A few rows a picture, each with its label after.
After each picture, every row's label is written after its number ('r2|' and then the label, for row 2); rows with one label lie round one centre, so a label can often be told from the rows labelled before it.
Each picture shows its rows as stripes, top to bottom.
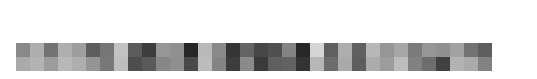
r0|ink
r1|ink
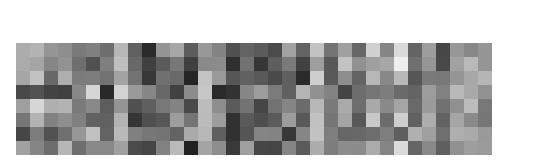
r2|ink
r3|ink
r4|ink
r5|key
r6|ink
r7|ink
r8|key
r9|ink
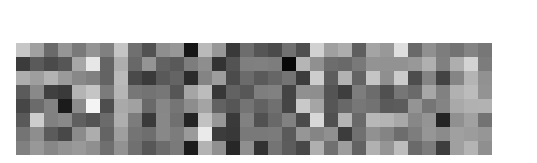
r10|ink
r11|key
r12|ink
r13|key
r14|key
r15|ink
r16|key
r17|ink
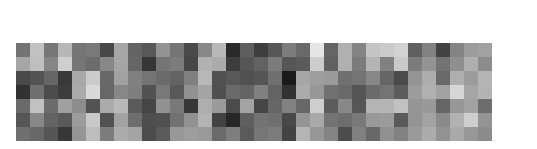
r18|ink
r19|ink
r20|key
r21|key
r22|ink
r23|key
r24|key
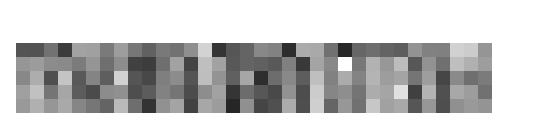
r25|key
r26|ink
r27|ink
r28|ink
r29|ink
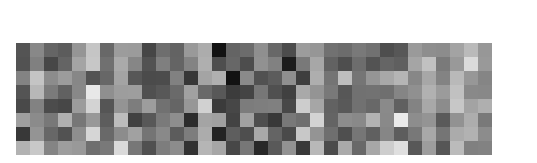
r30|key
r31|key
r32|ink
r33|key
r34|key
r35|ink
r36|key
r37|ink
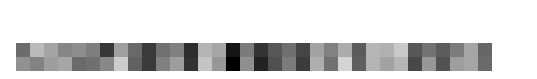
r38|ink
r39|ink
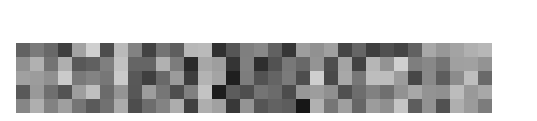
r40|key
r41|ink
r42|ink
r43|key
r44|ink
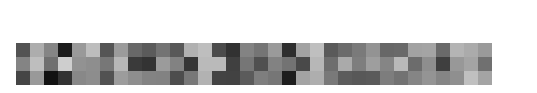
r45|key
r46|ink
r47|key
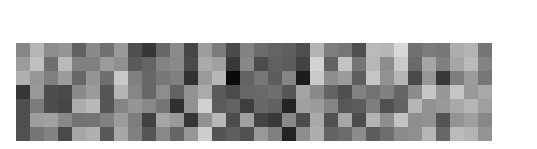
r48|ink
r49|ink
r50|ink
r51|key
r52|key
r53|ink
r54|key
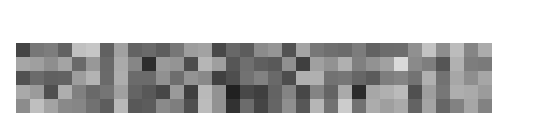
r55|key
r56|ink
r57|key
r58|ink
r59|ink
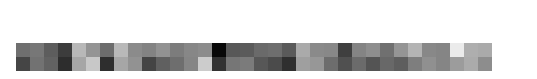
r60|key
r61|key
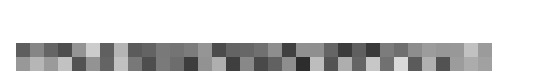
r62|key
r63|ink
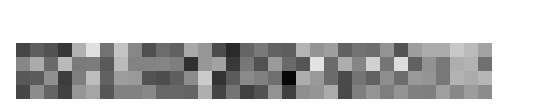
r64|key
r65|ink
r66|key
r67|key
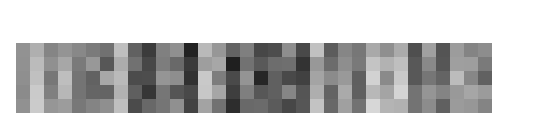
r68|ink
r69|ink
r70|ink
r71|ink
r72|ink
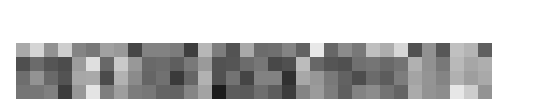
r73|ink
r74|key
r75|key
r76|key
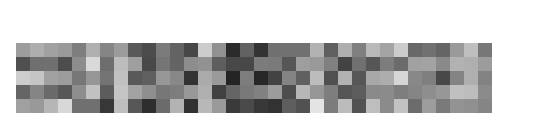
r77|ink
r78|key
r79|ink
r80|key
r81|ink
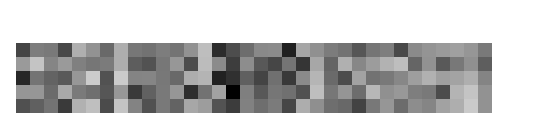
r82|key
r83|ink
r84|key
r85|ink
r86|key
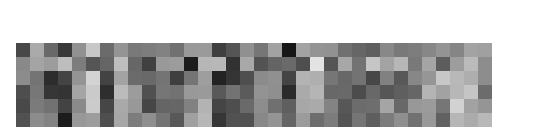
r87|key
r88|ink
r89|key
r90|key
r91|key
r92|key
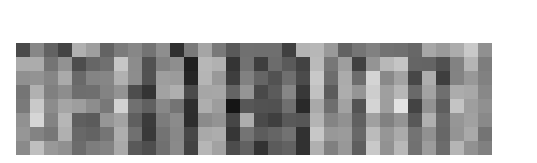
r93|key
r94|ink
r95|ink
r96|ink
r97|ink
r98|ink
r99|ink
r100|ink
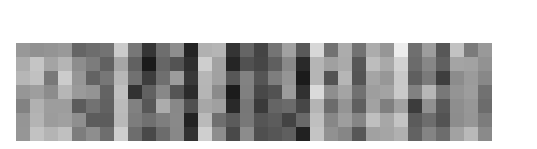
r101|ink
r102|ink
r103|ink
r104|ink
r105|ink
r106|ink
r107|ink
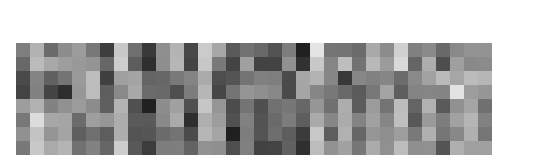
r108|ink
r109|ink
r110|key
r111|key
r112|ink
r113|ink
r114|ink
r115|ink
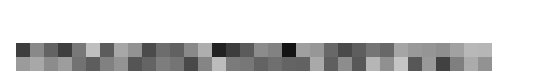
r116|key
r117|ink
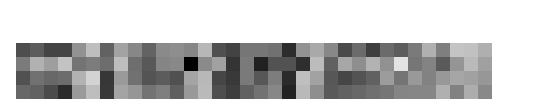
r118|key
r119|ink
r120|key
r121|key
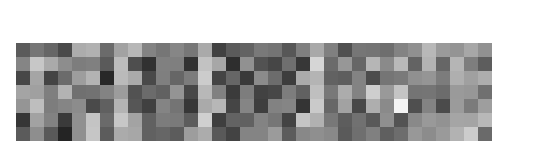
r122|key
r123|ink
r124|key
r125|ink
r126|ink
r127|key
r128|key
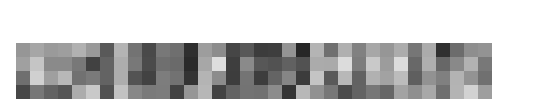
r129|ink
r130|ink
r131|ink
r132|key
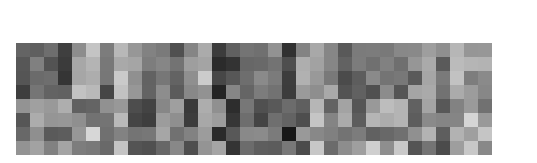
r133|key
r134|key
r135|key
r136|key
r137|ink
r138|ink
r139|key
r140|ink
